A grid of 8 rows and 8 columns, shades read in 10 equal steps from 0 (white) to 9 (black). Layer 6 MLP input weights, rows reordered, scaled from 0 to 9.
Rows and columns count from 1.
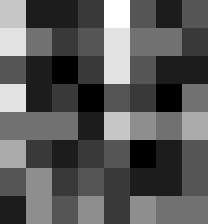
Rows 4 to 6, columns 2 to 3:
8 7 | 5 5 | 7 8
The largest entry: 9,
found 4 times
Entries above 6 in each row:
4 2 5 5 1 5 4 2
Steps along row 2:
up up down down up same up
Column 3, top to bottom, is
8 7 9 7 5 8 7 6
